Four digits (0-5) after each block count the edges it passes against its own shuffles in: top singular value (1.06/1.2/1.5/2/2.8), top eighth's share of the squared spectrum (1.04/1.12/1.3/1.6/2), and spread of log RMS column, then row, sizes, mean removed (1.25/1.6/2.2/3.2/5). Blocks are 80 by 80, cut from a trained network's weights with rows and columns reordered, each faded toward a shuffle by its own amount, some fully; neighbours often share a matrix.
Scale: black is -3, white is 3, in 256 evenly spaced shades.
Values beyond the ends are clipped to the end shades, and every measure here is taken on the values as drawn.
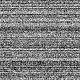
5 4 1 3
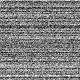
5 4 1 3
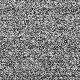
2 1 0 0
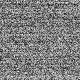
3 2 0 0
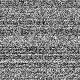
4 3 0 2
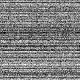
5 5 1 4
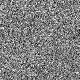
2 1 0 0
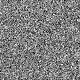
0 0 0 0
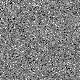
2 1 0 0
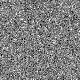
1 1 0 0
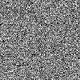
3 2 0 1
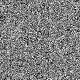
2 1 0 0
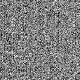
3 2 1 1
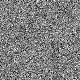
0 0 0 0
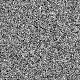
0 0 0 0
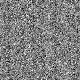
2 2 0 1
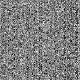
3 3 2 1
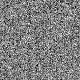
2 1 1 0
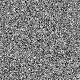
0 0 0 0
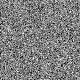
0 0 0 0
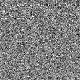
3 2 0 1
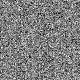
1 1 0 0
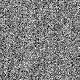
1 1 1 0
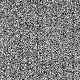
2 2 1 0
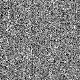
2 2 1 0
